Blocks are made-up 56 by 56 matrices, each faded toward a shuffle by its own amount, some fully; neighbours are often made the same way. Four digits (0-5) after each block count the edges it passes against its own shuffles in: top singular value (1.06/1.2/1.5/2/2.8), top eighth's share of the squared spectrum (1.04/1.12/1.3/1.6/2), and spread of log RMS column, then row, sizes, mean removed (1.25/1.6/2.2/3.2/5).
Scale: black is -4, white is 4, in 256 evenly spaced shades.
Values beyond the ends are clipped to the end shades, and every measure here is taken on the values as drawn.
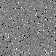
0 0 0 0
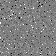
1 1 0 0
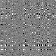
4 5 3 3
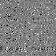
3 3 1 2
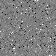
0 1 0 0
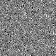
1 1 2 0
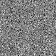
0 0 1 0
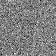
0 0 0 0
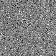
0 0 0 0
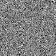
0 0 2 0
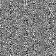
1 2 3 0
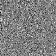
0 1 2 0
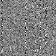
2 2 3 0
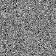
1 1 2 0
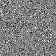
2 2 0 0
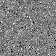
1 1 0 0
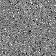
1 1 0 0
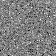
2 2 0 0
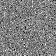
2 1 0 0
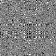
4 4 2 2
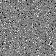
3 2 1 0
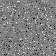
0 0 0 0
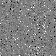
2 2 1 0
